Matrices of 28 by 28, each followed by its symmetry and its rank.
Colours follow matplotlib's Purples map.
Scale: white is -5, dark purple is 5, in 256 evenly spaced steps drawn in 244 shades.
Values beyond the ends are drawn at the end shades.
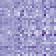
neither, rank five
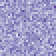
neither, full rank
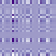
neither, rank one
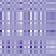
neither, rank one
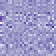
neither, rank five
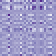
neither, rank two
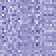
neither, rank five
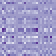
neither, rank two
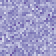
neither, full rank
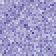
symmetric, full rank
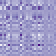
neither, rank two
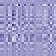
neither, rank two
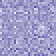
neither, rank five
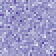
symmetric, full rank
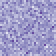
symmetric, full rank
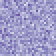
neither, full rank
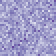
neither, full rank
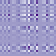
neither, rank one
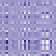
neither, rank two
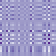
neither, rank one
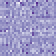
neither, rank five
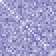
symmetric, full rank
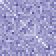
symmetric, full rank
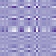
neither, rank one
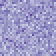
neither, full rank
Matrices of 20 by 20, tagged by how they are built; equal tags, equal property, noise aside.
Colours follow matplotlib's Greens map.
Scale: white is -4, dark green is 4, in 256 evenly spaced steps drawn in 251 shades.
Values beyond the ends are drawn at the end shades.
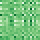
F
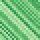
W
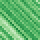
W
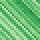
W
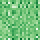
F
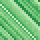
W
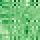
F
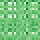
F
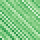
W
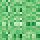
F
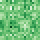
F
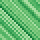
W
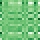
F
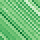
W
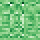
F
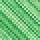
W
